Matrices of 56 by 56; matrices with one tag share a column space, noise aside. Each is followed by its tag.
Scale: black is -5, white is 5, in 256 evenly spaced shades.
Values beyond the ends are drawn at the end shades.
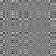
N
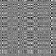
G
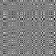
N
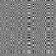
G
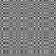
G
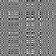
N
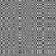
G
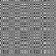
G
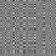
G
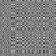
G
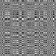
N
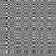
G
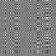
G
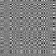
G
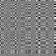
G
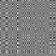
G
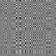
G
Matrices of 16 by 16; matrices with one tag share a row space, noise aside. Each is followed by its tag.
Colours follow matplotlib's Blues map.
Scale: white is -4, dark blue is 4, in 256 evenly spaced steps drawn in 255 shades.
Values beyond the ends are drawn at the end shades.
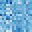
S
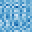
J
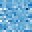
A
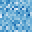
J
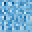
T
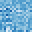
S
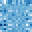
A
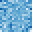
A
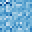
S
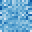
A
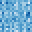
J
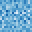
J
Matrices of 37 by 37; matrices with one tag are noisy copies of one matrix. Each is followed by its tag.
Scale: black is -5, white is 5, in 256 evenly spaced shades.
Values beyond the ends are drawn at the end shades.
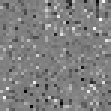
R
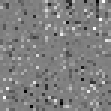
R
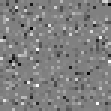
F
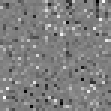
R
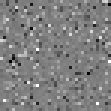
F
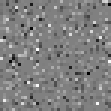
F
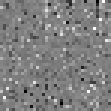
R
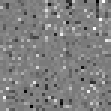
R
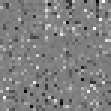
R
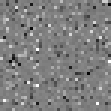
F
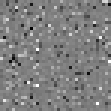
F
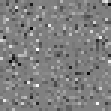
F
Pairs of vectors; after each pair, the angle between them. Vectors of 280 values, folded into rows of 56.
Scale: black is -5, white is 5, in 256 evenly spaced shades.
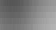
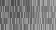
partly aligned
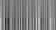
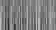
nearly parallel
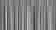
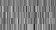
partly aligned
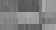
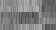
nearly opposite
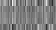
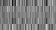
nearly opposite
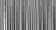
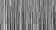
nearly parallel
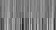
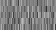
partly opposed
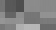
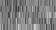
partly aligned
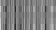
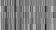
nearly parallel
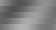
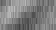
nearly opposite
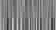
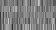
partly opposed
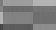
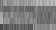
nearly parallel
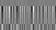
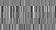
nearly parallel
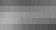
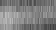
nearly parallel
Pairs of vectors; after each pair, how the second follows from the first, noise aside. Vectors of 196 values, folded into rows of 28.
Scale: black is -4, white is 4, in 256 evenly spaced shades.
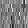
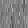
shrunk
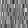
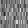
wrapped around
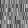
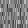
wrapped around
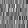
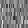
wrapped around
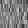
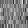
wrapped around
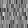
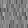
shrunk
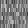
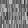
wrapped around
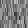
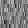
wrapped around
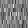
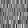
wrapped around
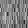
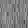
shrunk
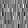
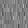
shrunk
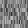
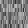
wrapped around
